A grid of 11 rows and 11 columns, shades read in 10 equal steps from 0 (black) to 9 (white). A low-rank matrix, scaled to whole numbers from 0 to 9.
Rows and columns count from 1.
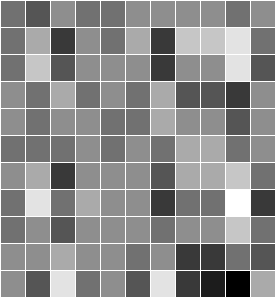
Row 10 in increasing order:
2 2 3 4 4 5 5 5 5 5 6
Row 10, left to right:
5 5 6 5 5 4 5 2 2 4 3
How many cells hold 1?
1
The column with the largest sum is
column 10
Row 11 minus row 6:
1 -1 4 -1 1 -2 4 -4 -5 -4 1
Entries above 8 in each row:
0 0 0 0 0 0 0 1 0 0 0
